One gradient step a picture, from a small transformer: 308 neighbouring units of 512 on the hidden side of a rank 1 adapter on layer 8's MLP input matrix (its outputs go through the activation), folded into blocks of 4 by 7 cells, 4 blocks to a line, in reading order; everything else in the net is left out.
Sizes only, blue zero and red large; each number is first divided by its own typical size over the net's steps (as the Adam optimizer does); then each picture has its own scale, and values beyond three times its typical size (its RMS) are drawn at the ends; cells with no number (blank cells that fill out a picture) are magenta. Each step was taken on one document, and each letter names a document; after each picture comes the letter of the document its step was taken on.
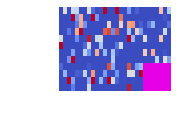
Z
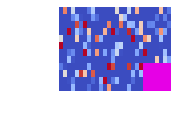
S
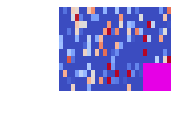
Z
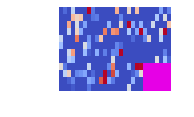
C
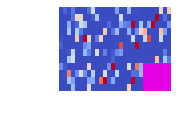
C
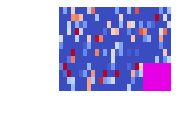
C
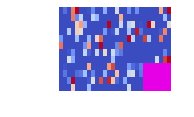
Z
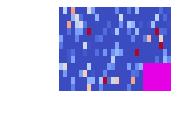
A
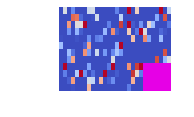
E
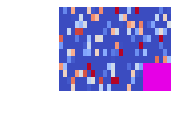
S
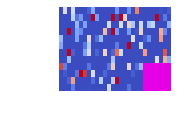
S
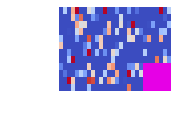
Z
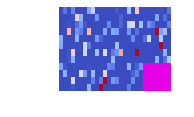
A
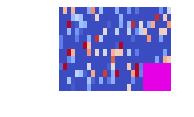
E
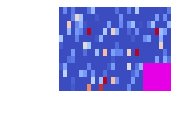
A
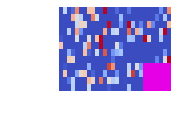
Z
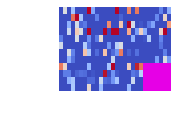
C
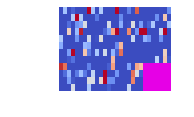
C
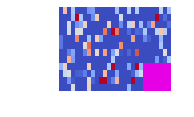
C
